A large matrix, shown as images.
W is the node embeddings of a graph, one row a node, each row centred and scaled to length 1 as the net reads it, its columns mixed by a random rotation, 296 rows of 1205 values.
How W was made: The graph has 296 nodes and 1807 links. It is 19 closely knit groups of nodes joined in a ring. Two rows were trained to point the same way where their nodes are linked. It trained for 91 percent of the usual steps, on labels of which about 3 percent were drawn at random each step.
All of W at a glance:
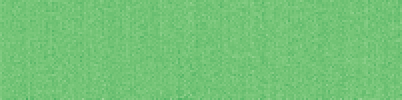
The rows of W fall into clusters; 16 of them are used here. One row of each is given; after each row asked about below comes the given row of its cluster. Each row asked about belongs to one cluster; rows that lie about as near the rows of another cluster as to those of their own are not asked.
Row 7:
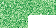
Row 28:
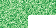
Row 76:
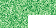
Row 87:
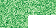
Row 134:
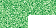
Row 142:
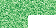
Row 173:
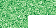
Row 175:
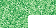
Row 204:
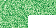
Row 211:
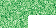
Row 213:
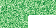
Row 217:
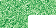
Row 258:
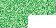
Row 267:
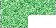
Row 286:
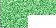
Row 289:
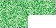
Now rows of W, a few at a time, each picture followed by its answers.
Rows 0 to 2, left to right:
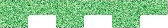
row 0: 213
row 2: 142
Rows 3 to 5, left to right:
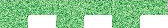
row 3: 142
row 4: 211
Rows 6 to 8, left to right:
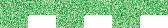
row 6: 7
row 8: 204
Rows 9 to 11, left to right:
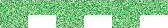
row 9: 87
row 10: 142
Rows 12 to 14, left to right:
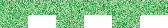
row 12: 175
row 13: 76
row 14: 28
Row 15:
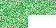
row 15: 267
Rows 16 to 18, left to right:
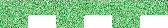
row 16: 211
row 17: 7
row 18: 211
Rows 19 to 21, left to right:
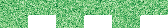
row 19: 173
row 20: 173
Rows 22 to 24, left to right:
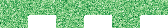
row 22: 7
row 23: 142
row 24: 286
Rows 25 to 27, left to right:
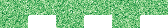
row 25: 217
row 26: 87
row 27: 289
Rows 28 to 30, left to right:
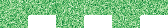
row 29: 87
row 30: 175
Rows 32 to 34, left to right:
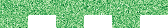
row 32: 134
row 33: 76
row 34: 87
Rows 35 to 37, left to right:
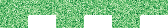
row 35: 87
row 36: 258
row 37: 258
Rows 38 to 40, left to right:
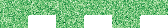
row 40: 7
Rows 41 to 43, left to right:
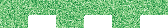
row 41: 204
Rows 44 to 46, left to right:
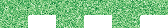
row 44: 175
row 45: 173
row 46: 142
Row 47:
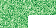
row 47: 204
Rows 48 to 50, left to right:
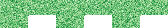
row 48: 213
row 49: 28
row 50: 286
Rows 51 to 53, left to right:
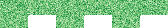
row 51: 289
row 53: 142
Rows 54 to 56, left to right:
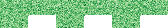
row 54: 142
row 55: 213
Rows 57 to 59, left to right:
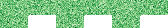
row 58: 134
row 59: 28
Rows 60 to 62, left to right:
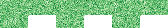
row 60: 211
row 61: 175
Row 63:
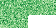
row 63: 7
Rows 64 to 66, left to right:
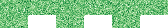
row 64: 175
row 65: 175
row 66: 87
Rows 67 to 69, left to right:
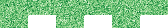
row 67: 76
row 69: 87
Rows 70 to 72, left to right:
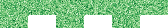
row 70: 134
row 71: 258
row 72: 87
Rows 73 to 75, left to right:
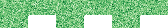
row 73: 142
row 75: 173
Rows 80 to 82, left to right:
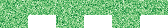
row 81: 87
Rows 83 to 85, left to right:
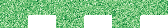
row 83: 76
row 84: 286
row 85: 28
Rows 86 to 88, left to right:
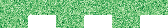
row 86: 258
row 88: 76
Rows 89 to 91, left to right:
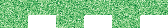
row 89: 76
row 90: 7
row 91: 289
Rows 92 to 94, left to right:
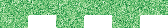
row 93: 211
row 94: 76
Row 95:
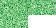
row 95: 175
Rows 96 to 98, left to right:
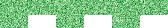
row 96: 76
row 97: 258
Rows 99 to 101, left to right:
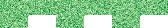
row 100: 217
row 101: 28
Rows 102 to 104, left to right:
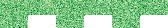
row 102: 134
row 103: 7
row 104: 142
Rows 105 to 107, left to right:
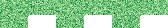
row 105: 142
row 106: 258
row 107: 217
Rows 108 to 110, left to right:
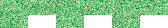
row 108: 28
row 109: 173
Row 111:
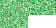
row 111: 211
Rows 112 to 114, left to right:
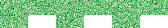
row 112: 204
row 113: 286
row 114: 213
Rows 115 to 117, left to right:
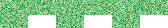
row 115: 213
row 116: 87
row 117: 76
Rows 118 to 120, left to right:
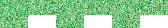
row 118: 175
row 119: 211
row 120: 76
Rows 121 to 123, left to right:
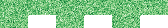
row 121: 76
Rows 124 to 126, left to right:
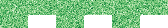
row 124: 87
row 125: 267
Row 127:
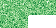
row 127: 211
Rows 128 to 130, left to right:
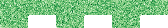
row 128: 7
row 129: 87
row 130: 286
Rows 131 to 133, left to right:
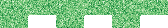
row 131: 204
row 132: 211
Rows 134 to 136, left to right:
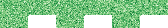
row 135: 7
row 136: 258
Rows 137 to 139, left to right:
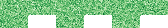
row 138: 258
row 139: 142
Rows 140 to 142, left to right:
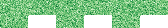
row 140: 211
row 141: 173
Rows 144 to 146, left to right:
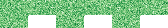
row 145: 142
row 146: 175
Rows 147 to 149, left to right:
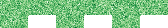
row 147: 211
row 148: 134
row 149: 289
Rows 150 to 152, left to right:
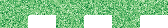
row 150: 217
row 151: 258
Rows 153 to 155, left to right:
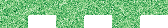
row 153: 267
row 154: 211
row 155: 289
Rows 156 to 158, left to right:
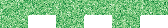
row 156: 267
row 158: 204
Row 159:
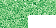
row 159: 286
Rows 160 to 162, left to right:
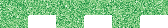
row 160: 289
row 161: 7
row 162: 134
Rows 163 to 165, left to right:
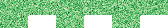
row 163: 286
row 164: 289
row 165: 213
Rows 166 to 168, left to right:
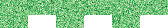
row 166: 76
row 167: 142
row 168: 87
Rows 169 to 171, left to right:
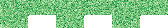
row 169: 7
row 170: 142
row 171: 7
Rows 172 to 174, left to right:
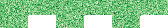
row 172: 87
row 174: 217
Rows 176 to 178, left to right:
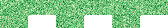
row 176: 267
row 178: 204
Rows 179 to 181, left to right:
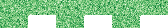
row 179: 258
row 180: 204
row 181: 204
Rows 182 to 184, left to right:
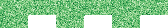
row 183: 7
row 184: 173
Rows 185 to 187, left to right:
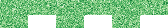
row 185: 87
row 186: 267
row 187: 175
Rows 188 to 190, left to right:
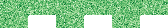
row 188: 289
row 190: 175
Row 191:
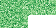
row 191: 217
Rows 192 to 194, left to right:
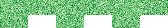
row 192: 258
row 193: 134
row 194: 211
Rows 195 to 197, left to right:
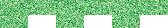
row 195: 267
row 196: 173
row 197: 258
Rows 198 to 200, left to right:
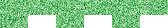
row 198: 286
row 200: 87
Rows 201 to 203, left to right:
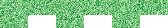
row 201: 28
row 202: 286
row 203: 76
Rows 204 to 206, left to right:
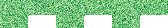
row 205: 213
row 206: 28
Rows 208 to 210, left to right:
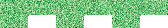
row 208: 213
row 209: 134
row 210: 7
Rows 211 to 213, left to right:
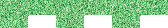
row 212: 76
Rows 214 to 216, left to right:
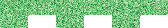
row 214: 175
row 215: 87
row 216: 142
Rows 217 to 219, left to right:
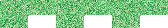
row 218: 134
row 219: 142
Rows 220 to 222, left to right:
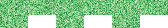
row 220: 87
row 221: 289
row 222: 204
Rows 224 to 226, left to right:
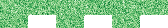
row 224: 258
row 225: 204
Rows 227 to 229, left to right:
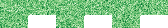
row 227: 258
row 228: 28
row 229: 76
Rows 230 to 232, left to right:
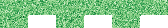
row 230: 286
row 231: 286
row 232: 7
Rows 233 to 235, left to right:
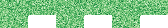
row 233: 142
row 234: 175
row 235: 142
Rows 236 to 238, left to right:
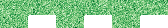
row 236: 134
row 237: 134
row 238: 213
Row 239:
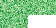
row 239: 258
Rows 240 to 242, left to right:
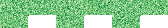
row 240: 213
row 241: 204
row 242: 217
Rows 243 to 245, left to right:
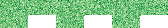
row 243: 173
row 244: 213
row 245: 7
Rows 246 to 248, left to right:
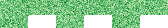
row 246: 217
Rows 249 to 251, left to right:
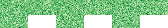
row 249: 134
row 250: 175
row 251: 173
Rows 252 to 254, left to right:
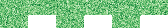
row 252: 87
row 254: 289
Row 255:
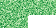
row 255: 286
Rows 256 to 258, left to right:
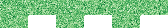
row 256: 289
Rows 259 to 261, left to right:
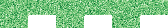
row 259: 76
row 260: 134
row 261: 286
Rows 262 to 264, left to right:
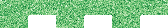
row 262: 267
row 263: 7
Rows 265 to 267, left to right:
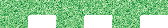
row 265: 267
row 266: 289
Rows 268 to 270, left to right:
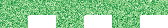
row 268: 173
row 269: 217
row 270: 286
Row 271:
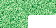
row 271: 28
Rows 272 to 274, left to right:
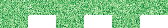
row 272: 204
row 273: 258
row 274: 258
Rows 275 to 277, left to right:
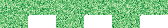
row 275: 213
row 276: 258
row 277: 258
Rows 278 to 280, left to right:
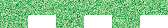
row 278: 142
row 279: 286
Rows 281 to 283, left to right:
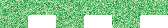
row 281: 267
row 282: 289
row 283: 7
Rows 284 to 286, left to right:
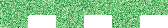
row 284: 7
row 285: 76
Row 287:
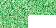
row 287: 204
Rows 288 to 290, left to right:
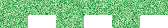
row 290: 211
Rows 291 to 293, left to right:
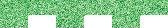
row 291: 175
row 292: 217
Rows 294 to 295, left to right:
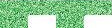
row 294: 286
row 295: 217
